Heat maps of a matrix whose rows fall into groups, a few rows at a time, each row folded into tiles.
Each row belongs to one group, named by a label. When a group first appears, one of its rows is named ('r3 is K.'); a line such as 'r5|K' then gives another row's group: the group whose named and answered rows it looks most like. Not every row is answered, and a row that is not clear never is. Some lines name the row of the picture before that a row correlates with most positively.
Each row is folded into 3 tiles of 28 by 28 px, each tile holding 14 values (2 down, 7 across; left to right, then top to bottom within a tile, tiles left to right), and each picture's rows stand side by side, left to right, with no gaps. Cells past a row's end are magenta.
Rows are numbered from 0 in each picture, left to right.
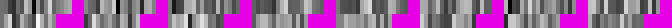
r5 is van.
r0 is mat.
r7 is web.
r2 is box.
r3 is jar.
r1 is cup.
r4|jar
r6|box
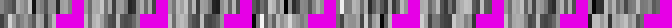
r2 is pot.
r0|cup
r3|cup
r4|cup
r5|van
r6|pot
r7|box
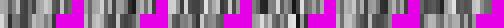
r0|van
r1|pot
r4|pot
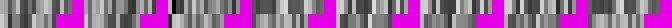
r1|pot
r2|box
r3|jar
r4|web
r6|web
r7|jar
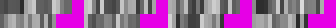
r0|jar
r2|van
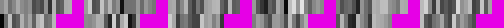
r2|van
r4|mat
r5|web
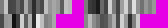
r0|mat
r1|mat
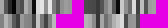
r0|mat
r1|mat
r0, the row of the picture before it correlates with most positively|1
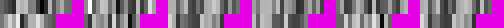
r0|box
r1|cup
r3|pot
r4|cup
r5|van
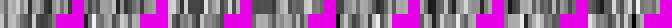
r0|pot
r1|cup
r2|web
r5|mat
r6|box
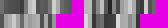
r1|van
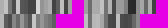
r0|web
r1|pot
